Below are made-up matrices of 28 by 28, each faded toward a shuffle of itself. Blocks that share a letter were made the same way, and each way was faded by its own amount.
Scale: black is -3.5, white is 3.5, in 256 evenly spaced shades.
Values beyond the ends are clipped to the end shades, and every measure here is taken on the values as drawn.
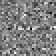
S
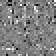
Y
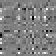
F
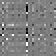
F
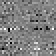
Y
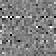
Y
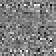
S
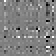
F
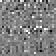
Y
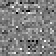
Y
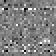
Y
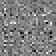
Y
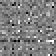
Y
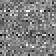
S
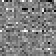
Y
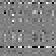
F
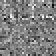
S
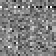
S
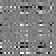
F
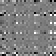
F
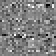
Y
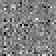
Y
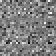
S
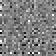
Y
